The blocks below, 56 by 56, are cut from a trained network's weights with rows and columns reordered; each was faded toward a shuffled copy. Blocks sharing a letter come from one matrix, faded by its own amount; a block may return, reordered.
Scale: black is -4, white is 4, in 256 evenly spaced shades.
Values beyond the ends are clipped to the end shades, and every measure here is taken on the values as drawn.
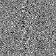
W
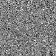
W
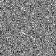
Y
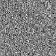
Y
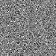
W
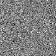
W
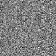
Y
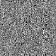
W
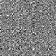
Y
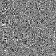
W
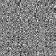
W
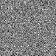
W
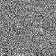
Y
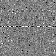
Y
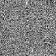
W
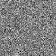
Y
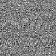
Y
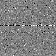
Y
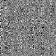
W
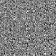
W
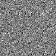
W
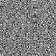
W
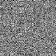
Y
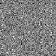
W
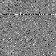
Y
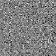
W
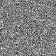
Y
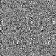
Y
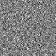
Y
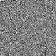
Y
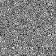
W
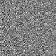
Y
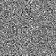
Y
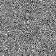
W
